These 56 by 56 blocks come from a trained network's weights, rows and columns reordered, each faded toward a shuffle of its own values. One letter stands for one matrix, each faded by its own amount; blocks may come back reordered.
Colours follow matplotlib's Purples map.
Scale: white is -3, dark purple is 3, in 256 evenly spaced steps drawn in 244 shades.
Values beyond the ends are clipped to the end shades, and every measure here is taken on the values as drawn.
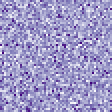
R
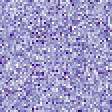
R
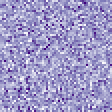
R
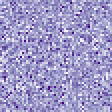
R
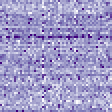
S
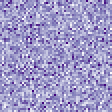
R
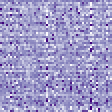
S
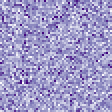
R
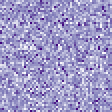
R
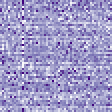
S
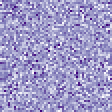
R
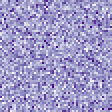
R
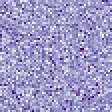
R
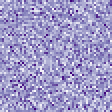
R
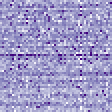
S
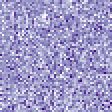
R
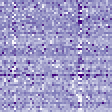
S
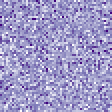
R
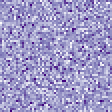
R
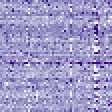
S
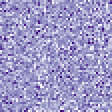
R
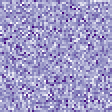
R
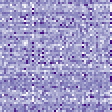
S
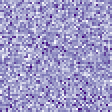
R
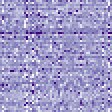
S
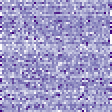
S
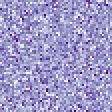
R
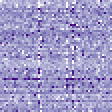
S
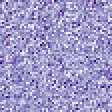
R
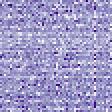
S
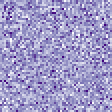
R
